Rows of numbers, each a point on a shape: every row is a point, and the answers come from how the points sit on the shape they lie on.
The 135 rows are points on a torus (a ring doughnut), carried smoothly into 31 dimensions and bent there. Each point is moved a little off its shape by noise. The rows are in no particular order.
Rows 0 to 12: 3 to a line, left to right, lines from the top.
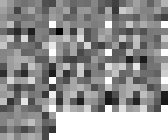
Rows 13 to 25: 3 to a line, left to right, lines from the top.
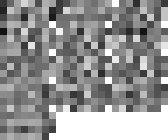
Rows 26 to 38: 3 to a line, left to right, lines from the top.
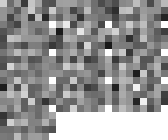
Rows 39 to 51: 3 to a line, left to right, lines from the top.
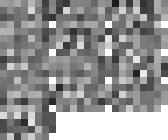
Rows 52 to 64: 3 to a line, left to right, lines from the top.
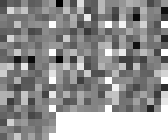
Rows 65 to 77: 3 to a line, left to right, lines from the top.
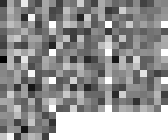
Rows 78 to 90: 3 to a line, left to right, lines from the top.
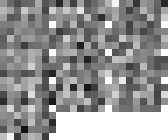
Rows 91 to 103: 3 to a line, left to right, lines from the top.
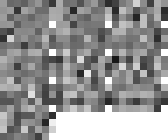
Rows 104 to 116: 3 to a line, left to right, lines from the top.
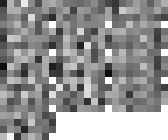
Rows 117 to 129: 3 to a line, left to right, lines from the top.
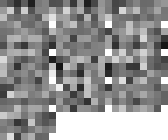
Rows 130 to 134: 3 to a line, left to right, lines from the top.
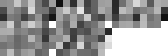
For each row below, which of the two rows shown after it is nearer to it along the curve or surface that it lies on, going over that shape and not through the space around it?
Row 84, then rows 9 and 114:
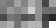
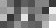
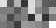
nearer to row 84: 114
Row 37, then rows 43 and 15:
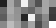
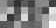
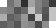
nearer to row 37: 43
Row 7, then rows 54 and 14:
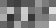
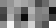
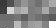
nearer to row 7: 14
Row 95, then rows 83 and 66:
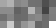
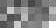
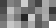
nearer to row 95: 83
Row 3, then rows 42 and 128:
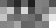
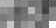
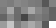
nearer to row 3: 42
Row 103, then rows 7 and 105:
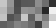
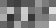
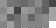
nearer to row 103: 7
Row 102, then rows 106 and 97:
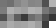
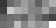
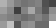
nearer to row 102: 106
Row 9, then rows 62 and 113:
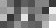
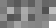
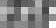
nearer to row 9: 113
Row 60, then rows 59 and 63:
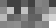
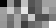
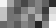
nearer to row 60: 63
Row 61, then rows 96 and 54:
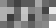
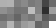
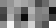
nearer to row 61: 96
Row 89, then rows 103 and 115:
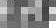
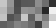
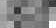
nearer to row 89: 103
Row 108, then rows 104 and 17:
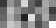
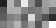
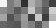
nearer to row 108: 104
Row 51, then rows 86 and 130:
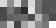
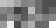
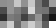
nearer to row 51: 86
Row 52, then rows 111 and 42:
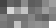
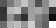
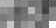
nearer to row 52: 111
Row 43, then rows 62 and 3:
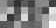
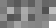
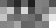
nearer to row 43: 3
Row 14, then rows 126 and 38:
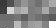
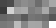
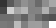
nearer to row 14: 126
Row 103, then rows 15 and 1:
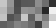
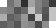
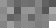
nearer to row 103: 15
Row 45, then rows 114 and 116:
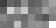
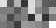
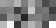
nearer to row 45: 116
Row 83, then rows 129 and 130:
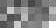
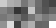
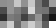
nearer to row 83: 129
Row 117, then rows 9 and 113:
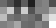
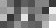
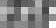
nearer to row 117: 9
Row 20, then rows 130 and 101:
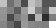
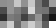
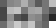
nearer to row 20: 130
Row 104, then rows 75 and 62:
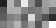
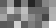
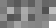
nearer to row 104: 75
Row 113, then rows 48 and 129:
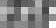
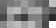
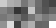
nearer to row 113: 129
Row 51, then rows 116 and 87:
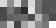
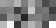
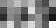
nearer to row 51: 116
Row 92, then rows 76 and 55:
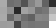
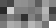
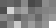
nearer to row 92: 55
